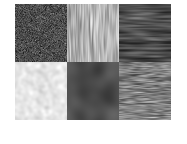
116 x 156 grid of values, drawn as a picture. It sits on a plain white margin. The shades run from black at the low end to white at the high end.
The table splits into 2 rows of 3 panels. Panel 1,1: low, fine-grained. Panel 1,2: high, streaked downward. Panel 1,3: low, streaked across. Panel 2,1: very high, blotchy, faint in contrast. Panel 2,2: low, smooth, faint in contrast. Panel 2,3: middling, streaked across.
